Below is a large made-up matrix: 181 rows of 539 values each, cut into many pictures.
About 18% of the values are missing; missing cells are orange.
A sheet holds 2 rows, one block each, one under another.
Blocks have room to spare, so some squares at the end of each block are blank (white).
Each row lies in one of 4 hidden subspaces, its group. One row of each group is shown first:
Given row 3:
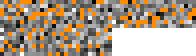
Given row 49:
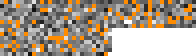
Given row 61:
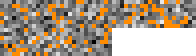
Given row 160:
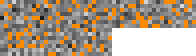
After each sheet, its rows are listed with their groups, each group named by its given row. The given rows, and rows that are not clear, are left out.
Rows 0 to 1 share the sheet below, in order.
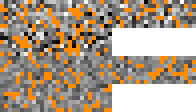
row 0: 160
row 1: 3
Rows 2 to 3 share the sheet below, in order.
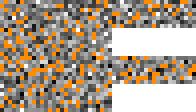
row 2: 61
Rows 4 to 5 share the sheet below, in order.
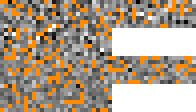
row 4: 3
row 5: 61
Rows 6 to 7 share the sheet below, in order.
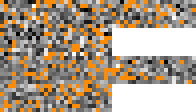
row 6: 49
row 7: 3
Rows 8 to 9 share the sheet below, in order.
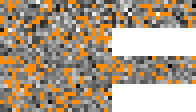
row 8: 61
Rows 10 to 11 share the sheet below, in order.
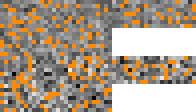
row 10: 160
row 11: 61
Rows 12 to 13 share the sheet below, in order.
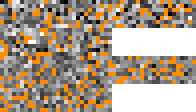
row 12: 3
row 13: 160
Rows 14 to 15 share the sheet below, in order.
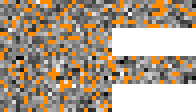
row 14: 61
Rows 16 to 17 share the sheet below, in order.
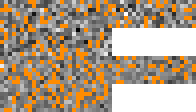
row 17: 160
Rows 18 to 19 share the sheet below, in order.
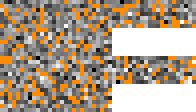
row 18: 3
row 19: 61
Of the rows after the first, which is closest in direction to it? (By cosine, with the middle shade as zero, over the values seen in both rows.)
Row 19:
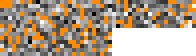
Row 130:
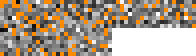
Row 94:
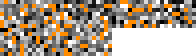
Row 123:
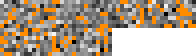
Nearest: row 123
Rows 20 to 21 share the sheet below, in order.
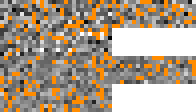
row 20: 160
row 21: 160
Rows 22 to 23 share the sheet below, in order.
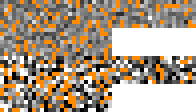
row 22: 3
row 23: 49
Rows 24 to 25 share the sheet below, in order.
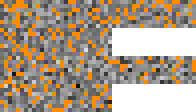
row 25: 61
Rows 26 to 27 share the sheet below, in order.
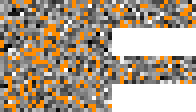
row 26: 160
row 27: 61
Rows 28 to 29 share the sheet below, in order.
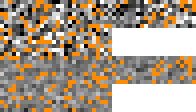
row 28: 160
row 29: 160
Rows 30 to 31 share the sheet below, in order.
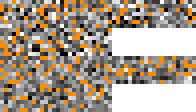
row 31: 61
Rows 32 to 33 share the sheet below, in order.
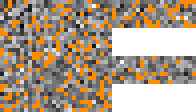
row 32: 160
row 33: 160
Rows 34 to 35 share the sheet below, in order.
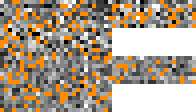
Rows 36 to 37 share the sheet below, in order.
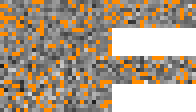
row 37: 160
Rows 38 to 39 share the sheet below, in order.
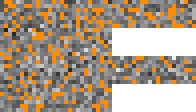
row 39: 3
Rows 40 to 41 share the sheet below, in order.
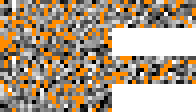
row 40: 3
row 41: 3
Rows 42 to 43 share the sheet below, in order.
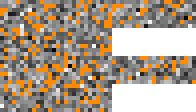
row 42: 160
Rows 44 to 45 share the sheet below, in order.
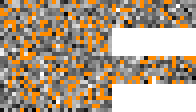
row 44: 3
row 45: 160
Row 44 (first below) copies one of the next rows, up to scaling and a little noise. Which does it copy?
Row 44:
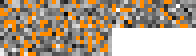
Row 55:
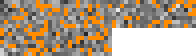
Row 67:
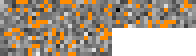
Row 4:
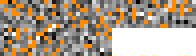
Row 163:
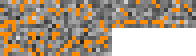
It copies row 55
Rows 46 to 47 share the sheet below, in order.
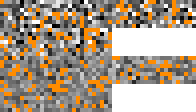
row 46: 3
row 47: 3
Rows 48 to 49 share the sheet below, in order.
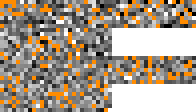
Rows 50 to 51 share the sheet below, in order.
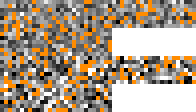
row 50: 160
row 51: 61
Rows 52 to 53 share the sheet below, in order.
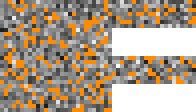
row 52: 61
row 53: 3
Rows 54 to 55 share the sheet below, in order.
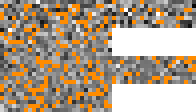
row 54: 61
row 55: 3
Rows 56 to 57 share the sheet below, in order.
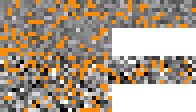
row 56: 61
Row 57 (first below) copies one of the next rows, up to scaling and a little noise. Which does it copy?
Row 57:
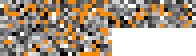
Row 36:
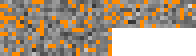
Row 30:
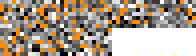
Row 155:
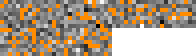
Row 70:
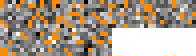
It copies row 30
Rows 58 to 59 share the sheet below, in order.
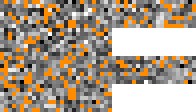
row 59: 160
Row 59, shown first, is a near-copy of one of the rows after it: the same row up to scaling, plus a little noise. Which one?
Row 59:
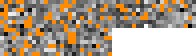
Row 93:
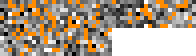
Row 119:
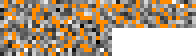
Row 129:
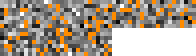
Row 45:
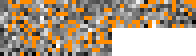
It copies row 93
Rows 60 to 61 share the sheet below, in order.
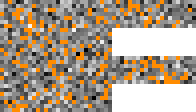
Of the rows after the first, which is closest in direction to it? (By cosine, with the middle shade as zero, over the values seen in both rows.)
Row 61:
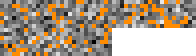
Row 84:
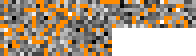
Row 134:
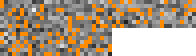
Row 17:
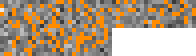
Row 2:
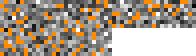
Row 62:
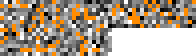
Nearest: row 84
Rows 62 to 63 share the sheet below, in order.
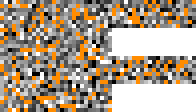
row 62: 49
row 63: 49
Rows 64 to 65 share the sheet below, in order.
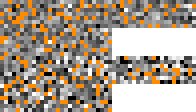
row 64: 3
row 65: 61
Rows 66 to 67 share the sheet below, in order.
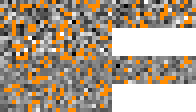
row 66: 160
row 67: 3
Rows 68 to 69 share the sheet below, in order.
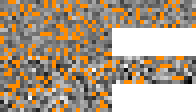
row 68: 61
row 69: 61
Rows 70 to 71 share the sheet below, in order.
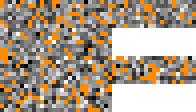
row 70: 49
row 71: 160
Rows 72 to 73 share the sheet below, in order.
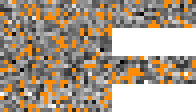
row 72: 3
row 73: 160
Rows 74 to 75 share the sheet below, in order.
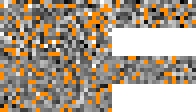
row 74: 160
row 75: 3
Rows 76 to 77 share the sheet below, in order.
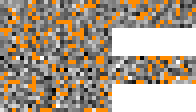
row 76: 3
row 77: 3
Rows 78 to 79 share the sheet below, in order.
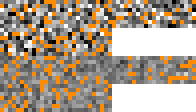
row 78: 160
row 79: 160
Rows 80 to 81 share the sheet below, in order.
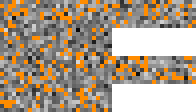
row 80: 61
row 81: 3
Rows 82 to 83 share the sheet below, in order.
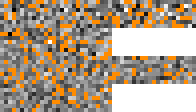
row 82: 3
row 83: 61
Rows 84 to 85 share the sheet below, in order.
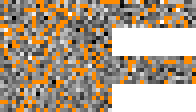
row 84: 61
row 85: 3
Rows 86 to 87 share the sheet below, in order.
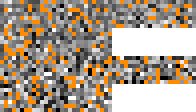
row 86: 3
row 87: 61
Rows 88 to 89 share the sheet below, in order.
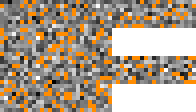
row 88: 3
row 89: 3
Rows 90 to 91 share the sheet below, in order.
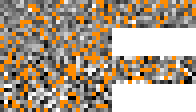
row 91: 61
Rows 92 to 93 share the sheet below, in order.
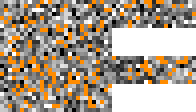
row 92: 49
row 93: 160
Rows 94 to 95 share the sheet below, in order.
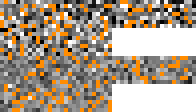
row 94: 61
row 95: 61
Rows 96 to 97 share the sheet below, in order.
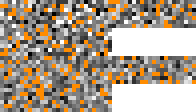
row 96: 49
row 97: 61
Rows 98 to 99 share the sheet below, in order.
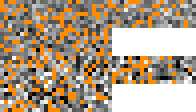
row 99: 61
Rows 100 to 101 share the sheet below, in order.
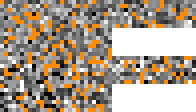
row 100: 61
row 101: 160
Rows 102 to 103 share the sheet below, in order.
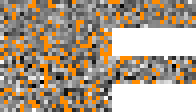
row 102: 160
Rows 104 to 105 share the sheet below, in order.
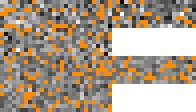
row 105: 3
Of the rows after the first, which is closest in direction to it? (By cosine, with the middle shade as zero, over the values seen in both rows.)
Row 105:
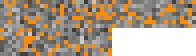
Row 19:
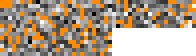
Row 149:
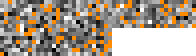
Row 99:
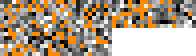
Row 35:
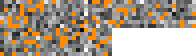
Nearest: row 99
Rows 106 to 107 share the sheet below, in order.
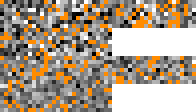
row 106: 49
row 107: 61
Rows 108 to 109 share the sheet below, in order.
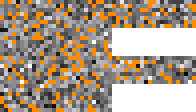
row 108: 61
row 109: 160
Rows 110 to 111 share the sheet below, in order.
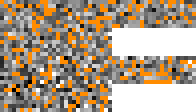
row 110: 160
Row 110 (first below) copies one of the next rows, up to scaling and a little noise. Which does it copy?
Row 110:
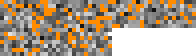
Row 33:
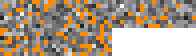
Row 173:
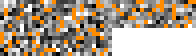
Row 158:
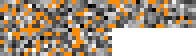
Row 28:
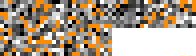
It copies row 158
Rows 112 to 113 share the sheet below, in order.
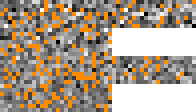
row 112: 3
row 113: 61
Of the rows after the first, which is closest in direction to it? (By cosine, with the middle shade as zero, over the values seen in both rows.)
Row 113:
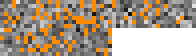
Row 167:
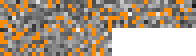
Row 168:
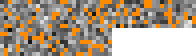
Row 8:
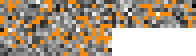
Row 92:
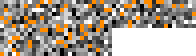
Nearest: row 168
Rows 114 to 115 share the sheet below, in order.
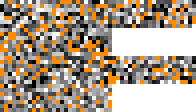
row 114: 3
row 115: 61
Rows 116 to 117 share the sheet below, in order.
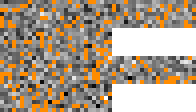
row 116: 49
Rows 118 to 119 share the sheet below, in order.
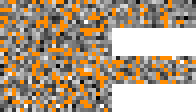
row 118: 160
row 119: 160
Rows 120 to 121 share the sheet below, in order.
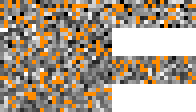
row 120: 61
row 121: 3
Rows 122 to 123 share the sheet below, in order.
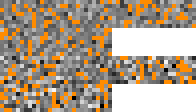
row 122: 61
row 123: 3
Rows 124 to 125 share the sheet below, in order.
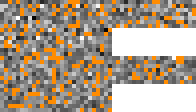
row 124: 3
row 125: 3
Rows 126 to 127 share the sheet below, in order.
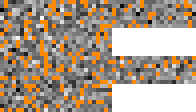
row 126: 160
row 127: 49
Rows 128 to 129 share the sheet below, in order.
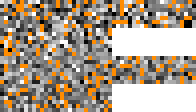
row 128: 61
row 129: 160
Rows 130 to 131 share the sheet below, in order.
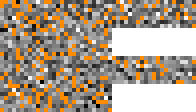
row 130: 61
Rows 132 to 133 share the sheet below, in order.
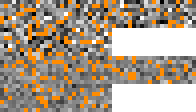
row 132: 61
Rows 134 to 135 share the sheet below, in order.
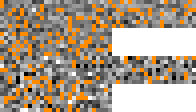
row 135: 3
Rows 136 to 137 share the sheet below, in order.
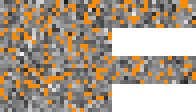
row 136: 3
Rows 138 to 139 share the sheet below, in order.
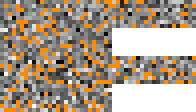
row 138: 61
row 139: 160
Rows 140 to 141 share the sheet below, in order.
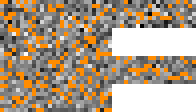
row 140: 3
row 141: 49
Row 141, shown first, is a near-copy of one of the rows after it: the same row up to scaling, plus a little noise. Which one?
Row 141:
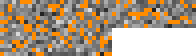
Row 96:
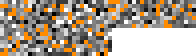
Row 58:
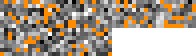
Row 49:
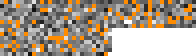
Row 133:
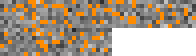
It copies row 96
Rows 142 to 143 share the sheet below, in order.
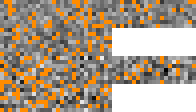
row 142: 61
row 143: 3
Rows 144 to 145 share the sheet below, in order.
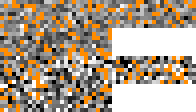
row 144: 160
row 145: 61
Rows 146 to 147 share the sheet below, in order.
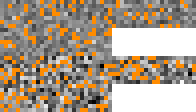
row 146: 61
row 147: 3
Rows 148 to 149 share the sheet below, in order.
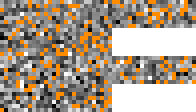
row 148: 160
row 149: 160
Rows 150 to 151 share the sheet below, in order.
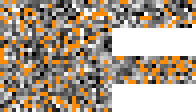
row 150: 3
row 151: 160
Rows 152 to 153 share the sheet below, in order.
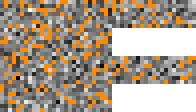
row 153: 3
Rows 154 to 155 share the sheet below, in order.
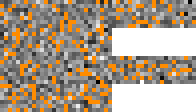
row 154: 160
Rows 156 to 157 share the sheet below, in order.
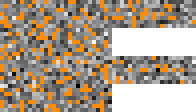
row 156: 61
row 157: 61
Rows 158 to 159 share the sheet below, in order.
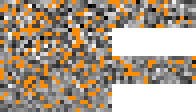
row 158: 160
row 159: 61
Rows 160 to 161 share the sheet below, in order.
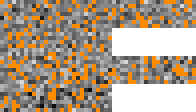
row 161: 160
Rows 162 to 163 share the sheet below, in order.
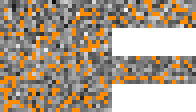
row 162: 3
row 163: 3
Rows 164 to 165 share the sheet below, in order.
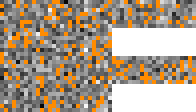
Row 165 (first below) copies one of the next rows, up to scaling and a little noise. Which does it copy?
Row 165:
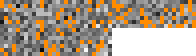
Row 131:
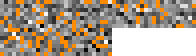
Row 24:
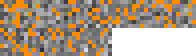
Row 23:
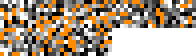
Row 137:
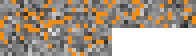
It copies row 24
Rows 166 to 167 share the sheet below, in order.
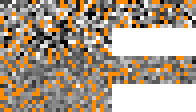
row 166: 61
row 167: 61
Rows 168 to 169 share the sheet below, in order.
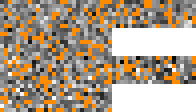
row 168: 61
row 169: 49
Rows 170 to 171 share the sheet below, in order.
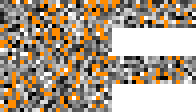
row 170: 3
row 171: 61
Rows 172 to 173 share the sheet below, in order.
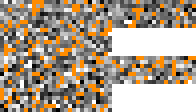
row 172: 49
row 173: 160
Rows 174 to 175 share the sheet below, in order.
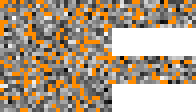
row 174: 61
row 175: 61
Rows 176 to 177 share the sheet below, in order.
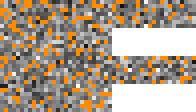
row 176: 160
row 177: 61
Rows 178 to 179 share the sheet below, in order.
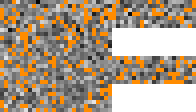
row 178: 61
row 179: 49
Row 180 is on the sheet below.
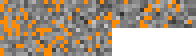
